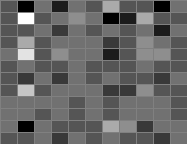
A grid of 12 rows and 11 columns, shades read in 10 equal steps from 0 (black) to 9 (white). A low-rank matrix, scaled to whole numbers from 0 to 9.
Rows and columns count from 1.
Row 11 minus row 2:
1 -9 1 -1 -2 -1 6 4 -4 1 1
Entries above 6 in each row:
0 1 0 0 1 0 0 1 0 0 0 0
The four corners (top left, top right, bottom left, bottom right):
3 4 3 4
